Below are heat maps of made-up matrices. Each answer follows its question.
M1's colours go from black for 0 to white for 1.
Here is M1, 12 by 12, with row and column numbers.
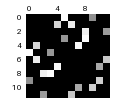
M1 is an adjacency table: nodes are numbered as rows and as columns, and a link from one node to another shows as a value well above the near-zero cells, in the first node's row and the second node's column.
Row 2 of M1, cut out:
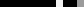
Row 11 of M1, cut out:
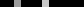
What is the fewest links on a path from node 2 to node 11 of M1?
1
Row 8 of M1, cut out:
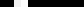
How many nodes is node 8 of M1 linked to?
2
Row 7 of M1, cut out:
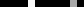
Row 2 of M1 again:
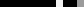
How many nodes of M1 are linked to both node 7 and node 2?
0
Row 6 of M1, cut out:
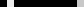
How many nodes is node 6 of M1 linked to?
2
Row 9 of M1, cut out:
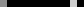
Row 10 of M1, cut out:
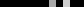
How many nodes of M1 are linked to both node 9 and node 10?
0
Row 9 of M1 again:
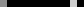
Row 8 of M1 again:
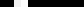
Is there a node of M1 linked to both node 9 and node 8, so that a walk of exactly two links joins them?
no
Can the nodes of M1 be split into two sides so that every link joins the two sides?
yes
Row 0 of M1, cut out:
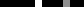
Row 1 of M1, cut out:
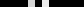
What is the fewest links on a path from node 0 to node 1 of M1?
5
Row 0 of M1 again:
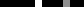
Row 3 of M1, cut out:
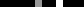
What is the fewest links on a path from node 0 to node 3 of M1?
2
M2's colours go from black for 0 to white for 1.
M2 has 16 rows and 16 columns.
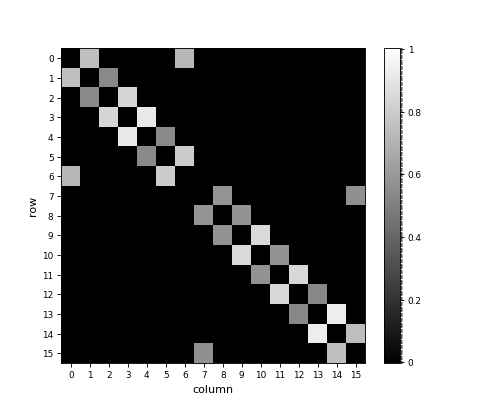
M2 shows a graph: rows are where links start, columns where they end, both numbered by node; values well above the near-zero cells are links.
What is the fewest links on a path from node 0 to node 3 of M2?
3
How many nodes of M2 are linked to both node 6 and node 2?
0
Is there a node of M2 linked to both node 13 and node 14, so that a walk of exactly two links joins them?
no
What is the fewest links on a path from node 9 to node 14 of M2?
4
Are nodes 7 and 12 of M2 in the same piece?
yes
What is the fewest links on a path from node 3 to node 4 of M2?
1
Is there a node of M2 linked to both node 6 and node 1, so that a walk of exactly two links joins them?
yes
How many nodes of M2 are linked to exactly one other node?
0
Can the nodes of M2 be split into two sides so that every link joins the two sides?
no
